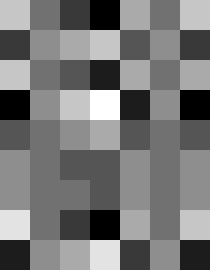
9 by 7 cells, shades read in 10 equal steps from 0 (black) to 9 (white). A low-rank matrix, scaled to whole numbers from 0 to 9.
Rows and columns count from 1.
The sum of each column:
38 39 38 37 37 39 36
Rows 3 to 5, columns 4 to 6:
1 6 4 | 9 1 5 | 6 3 4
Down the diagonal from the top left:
7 5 3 9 3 4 5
